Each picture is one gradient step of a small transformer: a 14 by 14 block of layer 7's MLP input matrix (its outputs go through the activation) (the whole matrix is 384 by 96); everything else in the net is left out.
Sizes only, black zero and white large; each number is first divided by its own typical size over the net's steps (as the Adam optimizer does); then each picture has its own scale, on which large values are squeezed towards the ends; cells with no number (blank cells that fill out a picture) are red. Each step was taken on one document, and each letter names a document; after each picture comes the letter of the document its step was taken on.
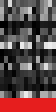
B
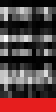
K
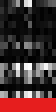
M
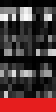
K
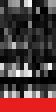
M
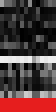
B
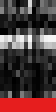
B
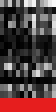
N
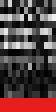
B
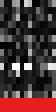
M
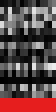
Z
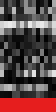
Z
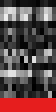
K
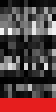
N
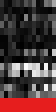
N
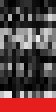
B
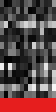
N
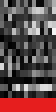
Z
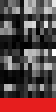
N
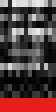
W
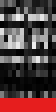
B
